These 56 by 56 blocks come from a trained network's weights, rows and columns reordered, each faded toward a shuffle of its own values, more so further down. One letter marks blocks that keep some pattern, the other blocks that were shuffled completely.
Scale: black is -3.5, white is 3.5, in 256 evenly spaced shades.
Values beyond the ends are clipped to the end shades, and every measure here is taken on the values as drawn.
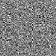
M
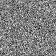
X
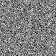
X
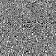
M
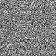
M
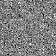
M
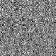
M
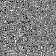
M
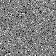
X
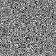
M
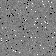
X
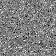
X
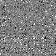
M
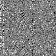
M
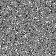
X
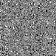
M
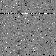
M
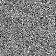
M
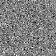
M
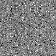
M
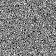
X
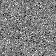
X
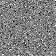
X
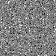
M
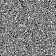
X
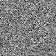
M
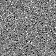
M
